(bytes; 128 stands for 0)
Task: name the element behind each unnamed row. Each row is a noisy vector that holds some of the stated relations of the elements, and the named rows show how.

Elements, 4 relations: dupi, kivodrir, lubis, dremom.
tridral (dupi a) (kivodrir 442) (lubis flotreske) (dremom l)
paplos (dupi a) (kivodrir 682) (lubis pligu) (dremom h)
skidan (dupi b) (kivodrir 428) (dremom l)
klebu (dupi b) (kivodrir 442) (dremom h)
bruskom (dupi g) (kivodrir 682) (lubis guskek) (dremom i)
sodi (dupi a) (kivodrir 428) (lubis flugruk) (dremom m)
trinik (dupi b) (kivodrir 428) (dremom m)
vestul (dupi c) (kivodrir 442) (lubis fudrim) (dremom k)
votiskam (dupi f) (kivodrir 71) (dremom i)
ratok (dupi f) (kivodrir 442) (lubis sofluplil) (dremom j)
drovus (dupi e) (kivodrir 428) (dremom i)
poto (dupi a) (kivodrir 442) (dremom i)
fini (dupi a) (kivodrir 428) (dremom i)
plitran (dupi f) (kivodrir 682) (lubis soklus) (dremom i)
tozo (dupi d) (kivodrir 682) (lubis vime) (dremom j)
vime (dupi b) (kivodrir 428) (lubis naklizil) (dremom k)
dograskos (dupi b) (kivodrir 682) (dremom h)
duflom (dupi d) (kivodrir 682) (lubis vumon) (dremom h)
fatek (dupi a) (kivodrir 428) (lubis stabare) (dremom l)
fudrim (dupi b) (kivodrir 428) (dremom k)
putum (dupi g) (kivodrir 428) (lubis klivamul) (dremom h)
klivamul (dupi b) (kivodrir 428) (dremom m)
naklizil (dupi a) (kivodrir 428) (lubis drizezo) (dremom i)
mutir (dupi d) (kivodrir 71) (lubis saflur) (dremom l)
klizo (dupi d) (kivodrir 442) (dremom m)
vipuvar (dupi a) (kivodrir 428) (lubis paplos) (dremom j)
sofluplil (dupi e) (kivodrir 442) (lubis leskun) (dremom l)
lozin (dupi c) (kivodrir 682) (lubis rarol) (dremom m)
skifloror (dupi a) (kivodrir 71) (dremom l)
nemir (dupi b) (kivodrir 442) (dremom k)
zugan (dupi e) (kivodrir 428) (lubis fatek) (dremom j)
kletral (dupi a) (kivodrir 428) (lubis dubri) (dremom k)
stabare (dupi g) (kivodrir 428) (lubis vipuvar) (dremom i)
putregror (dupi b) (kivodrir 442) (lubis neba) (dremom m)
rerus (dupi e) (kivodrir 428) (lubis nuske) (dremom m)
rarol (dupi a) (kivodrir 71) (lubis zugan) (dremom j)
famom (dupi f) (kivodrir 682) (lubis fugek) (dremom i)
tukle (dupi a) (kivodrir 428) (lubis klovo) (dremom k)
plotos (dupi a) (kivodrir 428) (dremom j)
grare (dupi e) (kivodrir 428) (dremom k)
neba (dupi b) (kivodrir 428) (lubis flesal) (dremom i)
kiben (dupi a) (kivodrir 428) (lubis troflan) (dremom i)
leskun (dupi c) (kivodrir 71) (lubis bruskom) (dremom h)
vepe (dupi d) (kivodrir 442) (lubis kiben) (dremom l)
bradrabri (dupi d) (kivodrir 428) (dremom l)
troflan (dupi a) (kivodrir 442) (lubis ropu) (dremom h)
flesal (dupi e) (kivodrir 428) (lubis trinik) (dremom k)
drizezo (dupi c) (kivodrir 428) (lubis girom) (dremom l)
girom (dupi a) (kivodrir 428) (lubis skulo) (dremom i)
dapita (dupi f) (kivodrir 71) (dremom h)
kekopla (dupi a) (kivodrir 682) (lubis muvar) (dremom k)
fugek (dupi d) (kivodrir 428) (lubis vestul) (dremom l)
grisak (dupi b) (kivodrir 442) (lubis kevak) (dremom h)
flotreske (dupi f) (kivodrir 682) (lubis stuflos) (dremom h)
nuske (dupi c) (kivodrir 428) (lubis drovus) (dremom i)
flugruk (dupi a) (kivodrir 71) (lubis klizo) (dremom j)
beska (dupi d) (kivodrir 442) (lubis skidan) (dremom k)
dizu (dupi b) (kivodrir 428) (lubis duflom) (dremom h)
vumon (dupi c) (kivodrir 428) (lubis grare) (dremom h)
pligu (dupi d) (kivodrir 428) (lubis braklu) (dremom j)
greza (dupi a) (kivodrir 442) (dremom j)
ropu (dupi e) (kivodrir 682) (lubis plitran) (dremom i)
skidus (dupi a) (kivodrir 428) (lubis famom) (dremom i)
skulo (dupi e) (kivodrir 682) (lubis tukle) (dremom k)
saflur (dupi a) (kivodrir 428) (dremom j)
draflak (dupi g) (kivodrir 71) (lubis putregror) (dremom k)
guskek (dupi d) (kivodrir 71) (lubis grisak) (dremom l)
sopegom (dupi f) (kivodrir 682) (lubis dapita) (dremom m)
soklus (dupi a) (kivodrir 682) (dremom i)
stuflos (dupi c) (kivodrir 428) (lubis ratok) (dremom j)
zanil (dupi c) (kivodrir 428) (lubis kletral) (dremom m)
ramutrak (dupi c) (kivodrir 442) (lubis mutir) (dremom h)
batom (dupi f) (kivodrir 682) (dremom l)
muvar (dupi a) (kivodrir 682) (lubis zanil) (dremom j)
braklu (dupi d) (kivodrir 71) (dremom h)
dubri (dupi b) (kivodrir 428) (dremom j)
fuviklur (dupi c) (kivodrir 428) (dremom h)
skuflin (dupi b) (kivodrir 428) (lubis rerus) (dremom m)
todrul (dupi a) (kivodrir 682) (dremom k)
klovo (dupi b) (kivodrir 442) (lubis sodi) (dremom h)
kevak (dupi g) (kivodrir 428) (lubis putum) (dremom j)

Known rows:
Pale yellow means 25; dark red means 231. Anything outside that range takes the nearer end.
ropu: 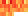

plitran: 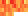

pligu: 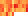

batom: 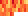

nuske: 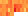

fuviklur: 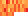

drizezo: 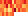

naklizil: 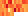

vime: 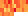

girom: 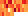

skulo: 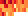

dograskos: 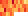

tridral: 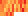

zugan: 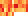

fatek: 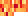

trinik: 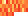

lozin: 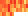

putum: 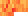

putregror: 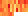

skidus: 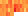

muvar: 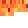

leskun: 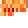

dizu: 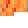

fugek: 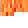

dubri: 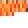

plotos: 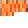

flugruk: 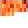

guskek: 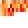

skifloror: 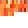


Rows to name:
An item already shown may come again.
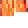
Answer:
greza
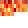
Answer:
tukle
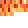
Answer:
paplos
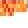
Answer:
flotreske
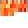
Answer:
skifloror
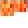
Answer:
mutir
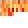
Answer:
grisak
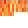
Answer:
troflan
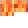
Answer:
pligu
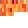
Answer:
todrul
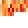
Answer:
guskek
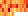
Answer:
rarol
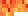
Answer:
tozo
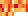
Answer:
vipuvar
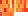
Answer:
klebu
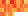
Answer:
plitran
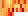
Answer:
sofluplil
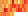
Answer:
votiskam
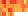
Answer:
kekopla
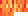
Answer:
nemir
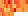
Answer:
vime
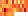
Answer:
braklu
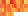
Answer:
plitran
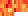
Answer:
sodi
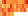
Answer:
draflak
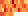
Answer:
soklus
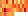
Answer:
braklu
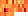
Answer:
dapita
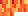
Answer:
batom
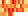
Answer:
bruskom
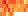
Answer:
duflom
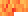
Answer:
putum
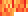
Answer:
poto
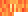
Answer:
ramutrak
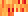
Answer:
ratok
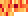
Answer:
stabare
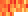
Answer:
lozin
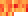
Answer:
pligu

